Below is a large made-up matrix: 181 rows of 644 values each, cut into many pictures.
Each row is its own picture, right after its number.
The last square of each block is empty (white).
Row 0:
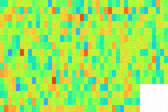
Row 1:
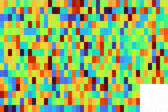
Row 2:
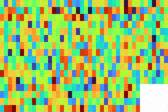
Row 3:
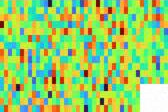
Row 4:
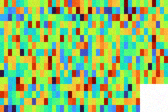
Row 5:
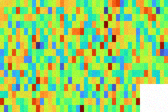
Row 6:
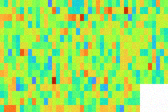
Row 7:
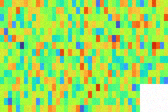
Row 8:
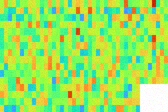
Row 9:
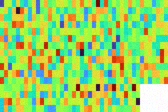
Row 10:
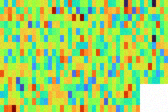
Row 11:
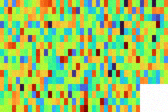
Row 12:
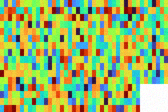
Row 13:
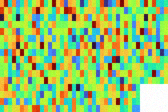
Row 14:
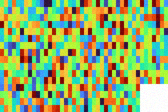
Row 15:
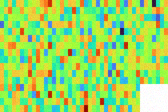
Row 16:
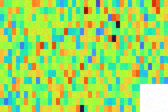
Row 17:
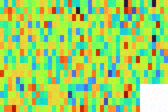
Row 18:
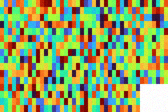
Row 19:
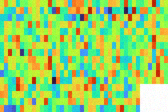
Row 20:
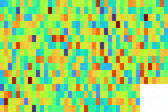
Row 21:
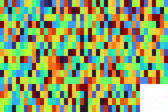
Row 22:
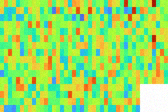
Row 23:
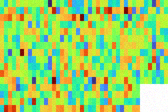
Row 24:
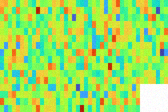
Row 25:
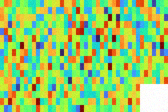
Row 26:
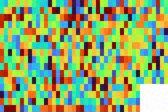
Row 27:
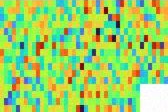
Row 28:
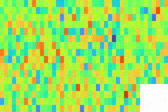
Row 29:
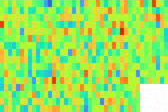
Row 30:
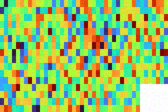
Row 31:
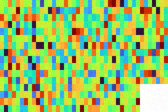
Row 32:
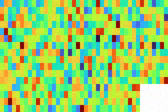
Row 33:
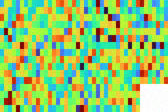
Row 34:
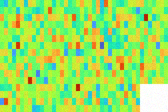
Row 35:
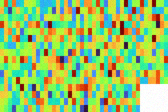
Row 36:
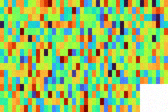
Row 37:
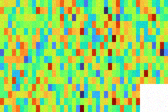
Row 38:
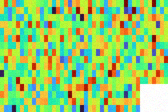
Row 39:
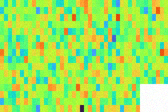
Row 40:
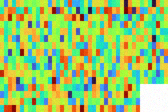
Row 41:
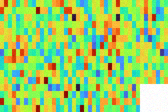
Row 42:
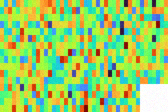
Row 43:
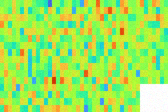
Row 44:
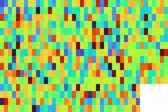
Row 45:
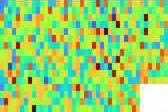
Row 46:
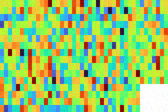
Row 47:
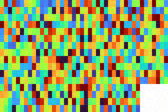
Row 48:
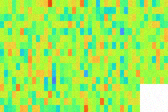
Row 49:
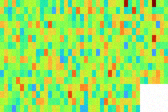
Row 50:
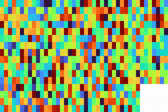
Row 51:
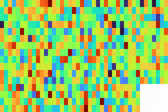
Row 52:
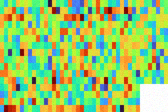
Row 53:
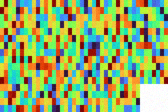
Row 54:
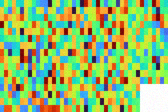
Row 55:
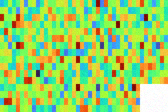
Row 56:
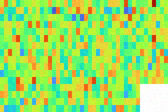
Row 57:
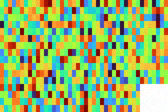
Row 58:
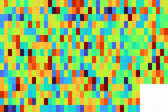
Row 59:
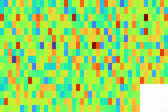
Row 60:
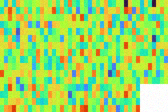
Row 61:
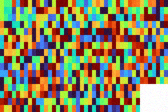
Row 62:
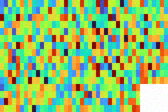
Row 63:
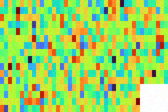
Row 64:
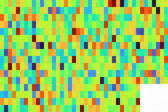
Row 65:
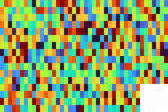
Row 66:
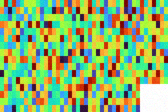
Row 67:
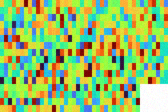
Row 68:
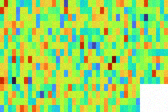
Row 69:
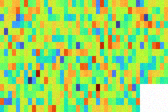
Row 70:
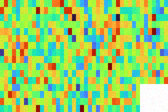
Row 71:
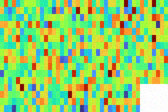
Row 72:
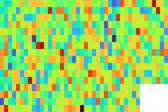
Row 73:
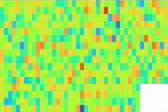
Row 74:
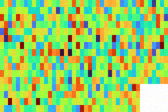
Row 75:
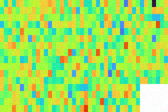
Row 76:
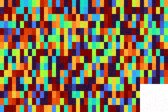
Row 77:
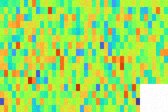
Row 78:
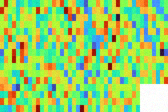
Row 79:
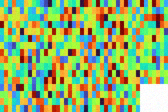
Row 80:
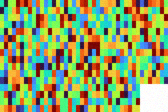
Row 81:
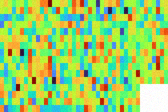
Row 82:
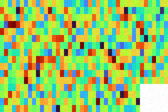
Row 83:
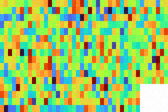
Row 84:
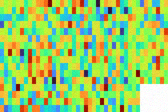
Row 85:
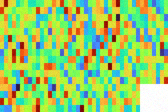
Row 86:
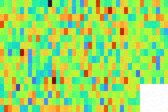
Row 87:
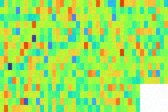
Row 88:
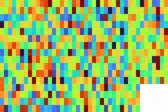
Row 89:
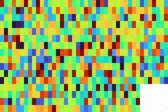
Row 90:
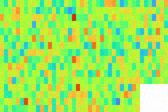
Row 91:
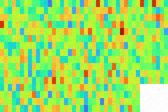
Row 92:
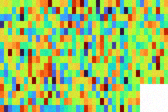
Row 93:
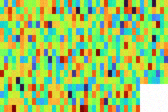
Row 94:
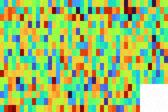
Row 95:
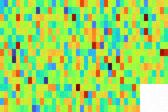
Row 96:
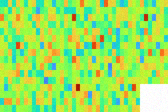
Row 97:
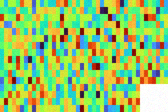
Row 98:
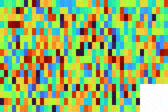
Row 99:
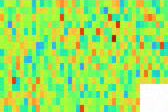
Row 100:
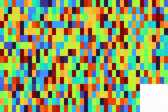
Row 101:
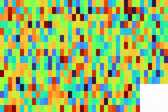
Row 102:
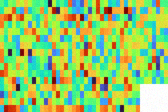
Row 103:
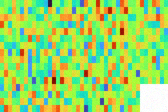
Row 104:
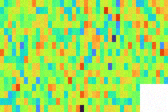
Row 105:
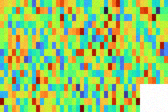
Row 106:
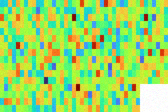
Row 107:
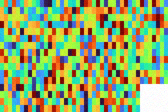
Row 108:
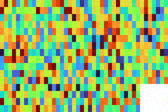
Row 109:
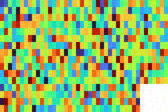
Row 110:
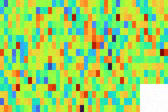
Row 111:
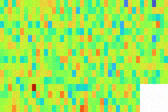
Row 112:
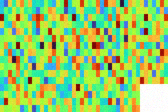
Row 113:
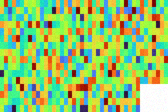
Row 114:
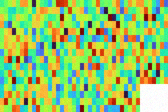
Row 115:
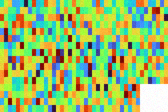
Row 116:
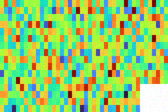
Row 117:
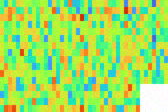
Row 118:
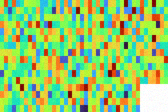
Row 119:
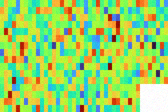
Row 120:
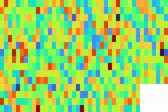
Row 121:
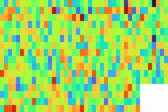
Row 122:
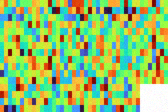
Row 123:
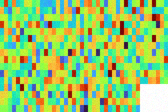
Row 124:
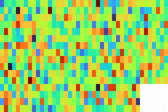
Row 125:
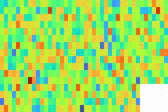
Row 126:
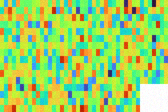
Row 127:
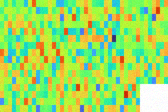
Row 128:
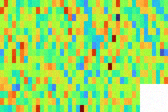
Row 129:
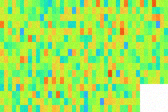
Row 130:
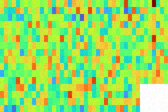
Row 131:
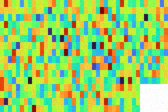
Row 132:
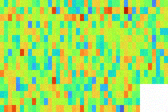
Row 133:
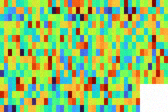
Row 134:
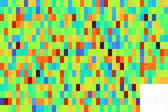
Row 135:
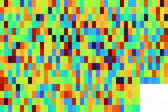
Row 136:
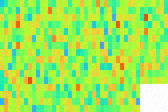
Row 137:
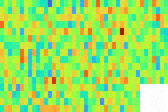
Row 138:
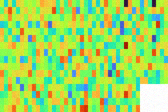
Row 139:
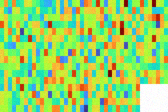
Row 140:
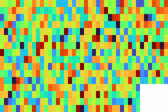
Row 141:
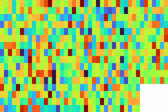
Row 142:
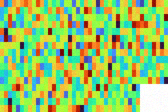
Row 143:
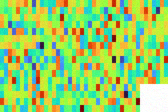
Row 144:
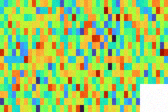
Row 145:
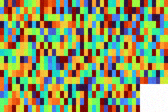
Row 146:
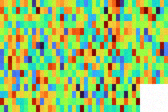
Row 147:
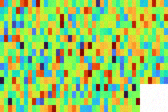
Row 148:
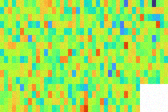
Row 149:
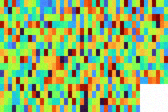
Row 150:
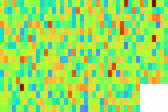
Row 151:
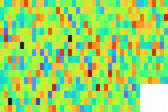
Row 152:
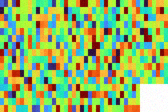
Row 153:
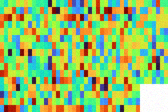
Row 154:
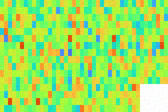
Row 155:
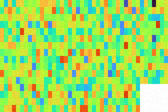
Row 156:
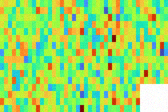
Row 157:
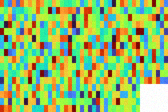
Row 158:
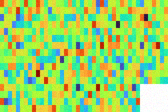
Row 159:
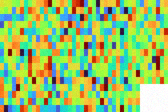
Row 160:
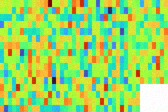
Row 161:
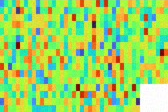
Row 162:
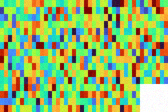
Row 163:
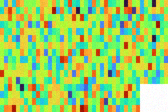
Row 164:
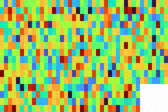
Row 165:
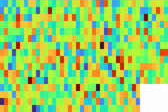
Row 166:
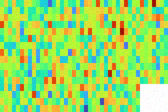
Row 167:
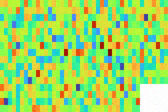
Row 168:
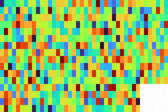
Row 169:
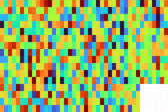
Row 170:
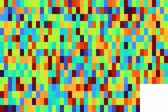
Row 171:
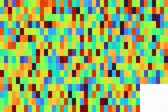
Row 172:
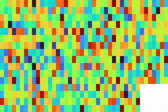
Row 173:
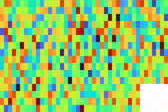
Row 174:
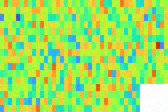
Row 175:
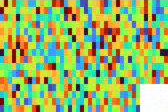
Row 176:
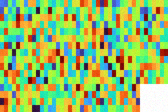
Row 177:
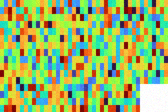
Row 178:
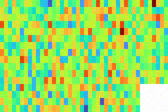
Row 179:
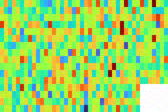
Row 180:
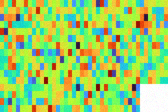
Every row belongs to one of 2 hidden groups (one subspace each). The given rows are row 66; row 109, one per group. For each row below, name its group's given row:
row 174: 109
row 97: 109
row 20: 109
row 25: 109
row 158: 109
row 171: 66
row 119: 109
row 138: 66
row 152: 109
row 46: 66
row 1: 66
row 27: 109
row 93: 66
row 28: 109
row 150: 66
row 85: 109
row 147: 109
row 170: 66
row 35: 66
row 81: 66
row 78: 109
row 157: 109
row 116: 66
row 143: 109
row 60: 66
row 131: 109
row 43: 66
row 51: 66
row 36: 66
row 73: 109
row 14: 66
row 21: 66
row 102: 66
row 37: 109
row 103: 66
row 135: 109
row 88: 66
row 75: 66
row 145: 66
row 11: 66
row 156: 109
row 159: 66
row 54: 66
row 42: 66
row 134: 109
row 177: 66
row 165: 109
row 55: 109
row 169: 66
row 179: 66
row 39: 109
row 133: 66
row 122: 66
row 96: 109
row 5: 109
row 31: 109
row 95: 109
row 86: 66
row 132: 66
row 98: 109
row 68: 109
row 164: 66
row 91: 66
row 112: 109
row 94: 66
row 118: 66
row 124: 109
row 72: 109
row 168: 109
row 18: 66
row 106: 109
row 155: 66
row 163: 66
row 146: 109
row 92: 66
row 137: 66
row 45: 109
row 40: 66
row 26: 66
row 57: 66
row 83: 66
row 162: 109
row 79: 66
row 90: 109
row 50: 66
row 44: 109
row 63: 109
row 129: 66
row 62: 109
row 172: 109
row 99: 109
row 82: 109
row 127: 109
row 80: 109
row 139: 66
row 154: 109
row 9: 109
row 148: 66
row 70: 109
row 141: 66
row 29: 66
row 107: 66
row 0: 66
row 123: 66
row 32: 109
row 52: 66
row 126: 66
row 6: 66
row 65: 109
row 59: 109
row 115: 109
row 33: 109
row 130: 66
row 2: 66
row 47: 66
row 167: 109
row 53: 109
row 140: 109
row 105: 109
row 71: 66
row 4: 66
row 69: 109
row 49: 66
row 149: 66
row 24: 109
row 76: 66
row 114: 109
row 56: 66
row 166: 66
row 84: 66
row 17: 66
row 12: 66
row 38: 66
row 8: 66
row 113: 66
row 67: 109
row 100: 66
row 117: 66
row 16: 109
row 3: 66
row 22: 66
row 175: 109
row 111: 66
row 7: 109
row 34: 109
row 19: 66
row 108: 109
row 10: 66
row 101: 66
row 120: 109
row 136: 109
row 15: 66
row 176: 109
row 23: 66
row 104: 109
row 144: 109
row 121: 66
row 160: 66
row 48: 66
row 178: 66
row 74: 109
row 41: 109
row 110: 109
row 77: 109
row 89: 109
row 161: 109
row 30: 109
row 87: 109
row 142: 109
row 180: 109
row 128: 109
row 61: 109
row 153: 66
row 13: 109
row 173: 109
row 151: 109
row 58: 66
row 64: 109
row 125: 109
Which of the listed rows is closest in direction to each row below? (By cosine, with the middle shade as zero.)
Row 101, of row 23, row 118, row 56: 23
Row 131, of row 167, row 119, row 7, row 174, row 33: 167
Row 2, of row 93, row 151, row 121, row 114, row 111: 121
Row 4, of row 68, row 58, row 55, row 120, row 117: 58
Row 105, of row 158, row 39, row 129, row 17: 158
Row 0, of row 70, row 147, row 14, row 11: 14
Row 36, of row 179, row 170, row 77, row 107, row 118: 77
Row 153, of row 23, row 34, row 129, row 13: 23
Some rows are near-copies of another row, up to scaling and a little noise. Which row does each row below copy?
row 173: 25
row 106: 96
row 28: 127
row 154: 74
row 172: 143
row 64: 31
